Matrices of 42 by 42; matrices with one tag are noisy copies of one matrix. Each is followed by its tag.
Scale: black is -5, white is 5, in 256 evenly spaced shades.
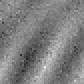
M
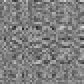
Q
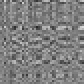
Q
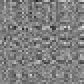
Q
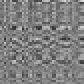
Q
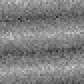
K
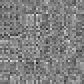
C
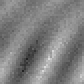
M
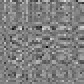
Q
